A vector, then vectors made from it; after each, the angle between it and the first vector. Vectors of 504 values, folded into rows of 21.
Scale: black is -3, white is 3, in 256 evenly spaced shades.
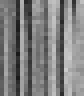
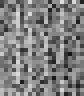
partly opposed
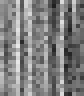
nearly opposite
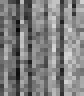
nearly parallel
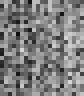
partly aligned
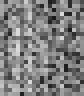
partly opposed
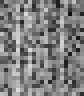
partly opposed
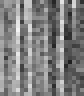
nearly opposite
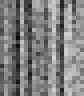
nearly parallel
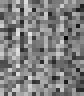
partly opposed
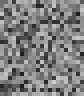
orthogonal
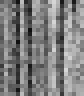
nearly parallel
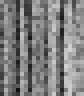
nearly parallel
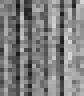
nearly parallel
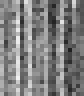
nearly opposite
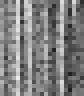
nearly opposite
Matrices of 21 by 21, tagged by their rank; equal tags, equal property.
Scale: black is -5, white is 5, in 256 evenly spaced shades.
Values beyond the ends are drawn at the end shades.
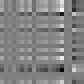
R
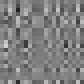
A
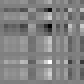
R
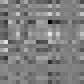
A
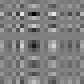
R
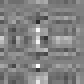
A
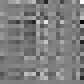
A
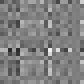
A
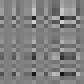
R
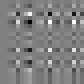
R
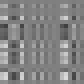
R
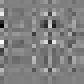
A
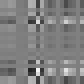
R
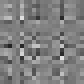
A
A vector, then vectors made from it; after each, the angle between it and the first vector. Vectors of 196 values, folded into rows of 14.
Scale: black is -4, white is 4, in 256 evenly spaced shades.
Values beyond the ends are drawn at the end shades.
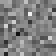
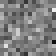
partly opposed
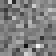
orthogonal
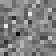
nearly parallel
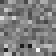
partly opposed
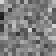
partly aligned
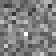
partly opposed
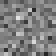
partly opposed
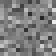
partly opposed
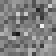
orthogonal
